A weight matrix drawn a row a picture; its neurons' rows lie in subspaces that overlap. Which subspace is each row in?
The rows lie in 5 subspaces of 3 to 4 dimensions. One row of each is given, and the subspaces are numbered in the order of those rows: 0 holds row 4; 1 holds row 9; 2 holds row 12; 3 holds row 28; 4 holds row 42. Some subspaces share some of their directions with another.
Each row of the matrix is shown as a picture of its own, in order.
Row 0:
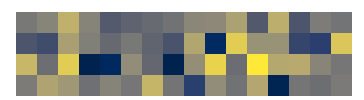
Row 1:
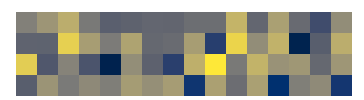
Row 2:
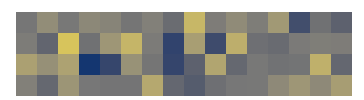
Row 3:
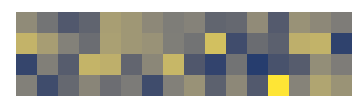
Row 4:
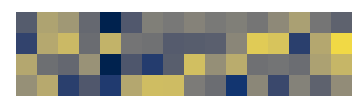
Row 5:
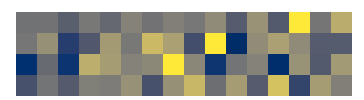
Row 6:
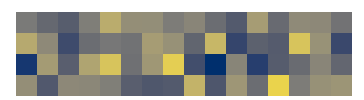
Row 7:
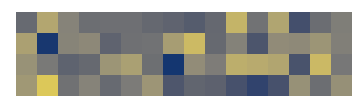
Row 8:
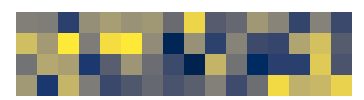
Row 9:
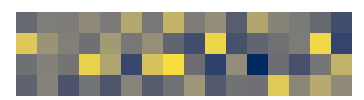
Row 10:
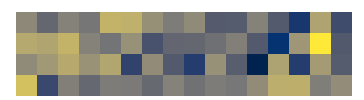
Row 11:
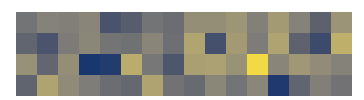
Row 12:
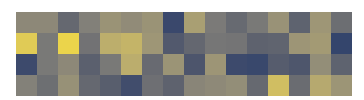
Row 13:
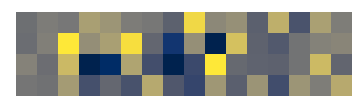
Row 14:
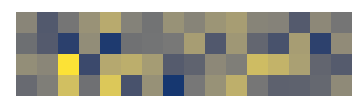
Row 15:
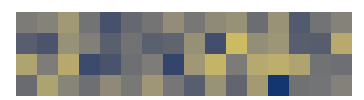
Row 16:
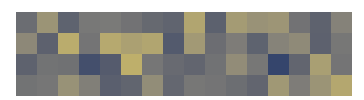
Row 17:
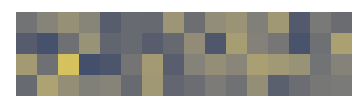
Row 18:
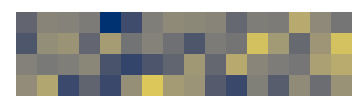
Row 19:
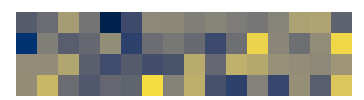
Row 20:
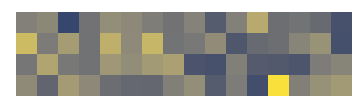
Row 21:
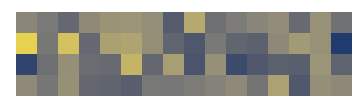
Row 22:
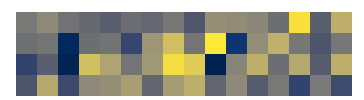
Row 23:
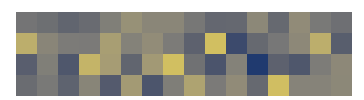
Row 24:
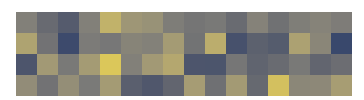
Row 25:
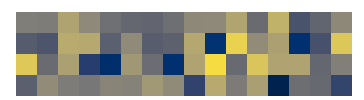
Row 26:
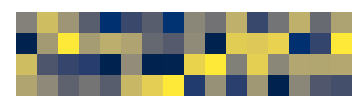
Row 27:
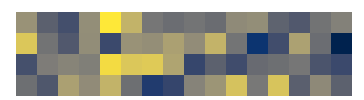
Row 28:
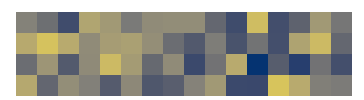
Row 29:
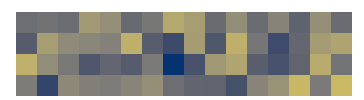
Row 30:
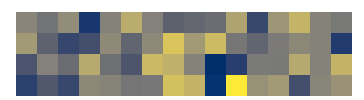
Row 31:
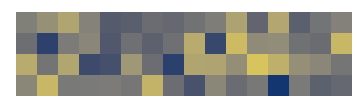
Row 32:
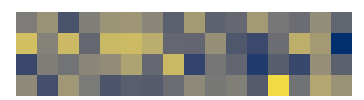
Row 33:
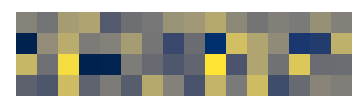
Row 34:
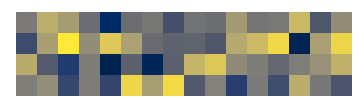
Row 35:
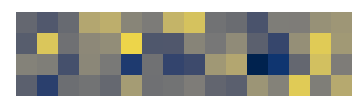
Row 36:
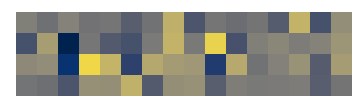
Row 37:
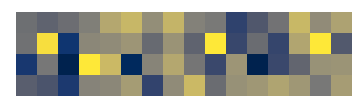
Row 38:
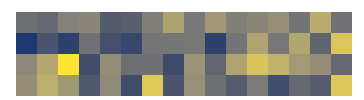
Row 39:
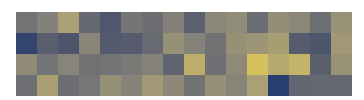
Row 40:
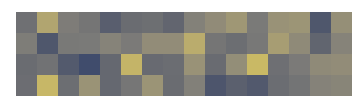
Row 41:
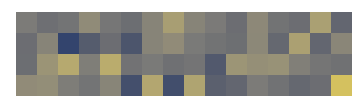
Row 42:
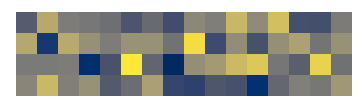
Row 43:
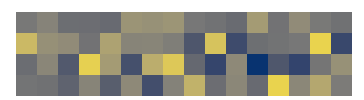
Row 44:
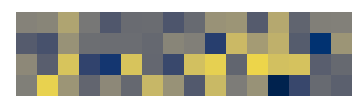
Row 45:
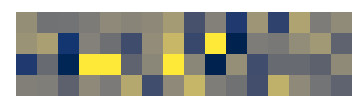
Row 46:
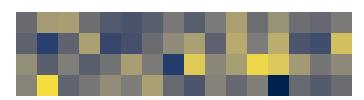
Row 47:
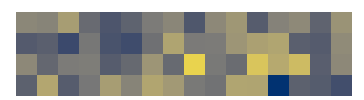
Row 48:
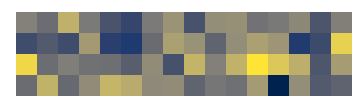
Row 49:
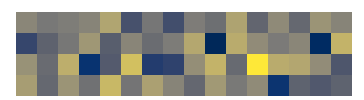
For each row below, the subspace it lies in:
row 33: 4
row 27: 0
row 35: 2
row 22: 4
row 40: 4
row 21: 2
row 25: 0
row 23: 1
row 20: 2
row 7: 4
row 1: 0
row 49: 1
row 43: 1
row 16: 4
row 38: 0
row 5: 4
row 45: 3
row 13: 2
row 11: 4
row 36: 2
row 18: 0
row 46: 4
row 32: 2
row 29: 2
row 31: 4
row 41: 0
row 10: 4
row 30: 3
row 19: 0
